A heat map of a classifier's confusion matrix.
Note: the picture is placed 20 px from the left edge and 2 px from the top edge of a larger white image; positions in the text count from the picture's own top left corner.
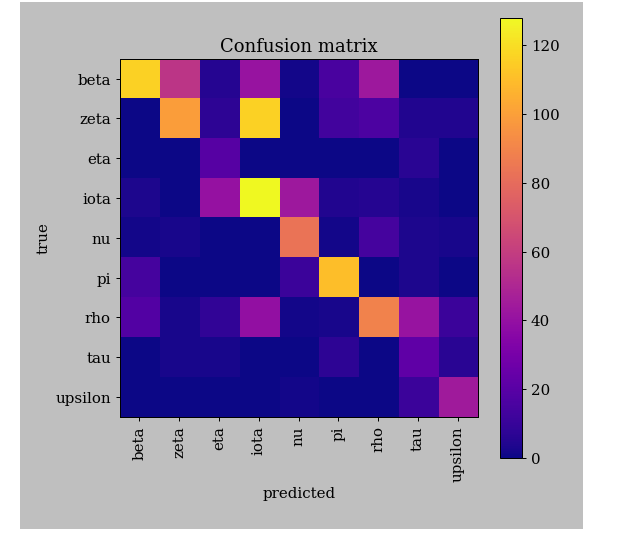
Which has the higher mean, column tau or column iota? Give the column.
iota
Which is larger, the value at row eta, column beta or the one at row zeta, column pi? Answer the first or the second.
the second
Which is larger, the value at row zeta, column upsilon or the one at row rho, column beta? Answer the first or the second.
the second
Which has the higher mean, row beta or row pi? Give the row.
beta
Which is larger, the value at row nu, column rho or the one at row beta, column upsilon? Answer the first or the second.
the first
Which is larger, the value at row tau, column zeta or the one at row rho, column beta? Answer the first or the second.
the second
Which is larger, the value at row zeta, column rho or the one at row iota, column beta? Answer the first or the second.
the first
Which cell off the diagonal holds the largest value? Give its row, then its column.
zeta, iota
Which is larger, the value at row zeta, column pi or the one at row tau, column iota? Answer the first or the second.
the first
